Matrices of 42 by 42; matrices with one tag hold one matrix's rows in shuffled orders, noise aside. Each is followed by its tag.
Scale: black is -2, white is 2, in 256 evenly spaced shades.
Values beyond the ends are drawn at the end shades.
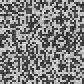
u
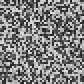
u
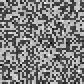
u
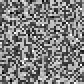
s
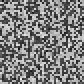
s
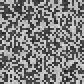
s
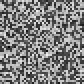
u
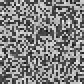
u
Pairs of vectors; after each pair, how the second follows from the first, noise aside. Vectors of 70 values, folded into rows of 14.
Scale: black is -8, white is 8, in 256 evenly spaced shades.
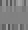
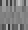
scaled up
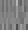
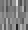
scaled up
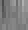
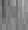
copied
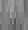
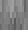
copied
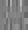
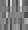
scaled up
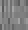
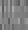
copied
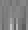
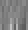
copied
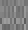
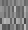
scaled up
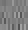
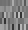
scaled up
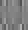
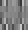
scaled up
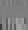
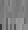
copied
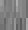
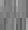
copied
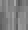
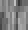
scaled up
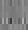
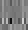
scaled up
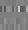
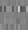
copied
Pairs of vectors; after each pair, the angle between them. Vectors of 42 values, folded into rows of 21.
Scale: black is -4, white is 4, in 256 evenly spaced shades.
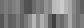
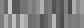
partly opposed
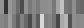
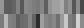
partly aligned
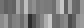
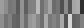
partly opposed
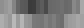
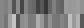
partly aligned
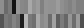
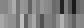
partly opposed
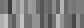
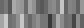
nearly parallel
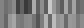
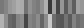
partly opposed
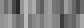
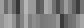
nearly parallel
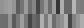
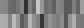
partly opposed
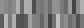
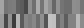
partly opposed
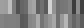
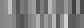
nearly parallel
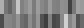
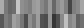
nearly parallel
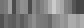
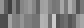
orthogonal
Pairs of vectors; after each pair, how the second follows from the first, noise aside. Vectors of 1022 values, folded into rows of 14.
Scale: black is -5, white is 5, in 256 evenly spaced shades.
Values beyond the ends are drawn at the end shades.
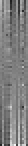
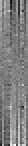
copied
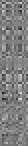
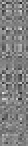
negated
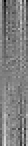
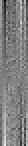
copied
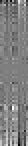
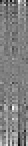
copied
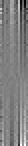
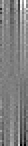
negated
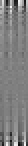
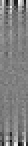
copied
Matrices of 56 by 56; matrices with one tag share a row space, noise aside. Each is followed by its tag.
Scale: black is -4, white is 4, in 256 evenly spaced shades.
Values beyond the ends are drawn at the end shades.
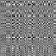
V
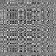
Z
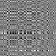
Z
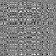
Z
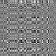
Z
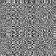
V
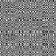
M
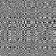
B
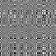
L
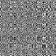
L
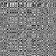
Z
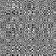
V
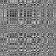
Z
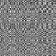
B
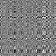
L
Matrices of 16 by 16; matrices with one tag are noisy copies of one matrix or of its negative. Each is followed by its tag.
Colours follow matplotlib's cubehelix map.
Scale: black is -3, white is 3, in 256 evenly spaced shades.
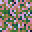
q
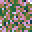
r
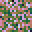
q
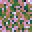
r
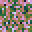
r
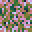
r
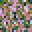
r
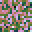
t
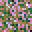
q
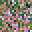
q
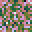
r
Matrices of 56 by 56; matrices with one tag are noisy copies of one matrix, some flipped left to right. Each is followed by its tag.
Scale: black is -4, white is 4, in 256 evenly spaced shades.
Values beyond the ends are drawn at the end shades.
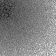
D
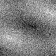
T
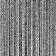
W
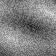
T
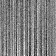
W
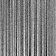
W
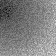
D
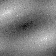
T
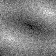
T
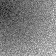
D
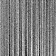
W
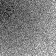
D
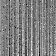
W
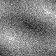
T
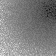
D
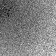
D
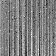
W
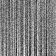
W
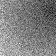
D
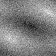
T
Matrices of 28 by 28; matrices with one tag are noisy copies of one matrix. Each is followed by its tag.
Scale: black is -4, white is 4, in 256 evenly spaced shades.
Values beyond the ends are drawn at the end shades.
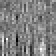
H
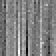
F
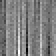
F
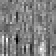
H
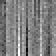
F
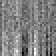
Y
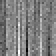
F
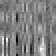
H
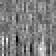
H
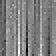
F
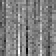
F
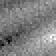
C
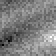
C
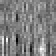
H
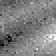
C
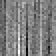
F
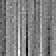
F
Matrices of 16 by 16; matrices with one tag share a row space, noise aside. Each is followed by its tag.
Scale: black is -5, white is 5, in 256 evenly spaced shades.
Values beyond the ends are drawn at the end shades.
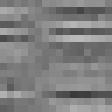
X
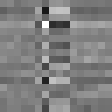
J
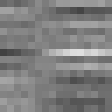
X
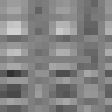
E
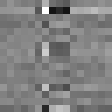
J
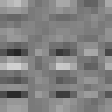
E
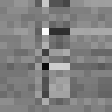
J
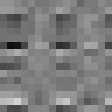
E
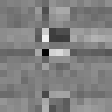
J
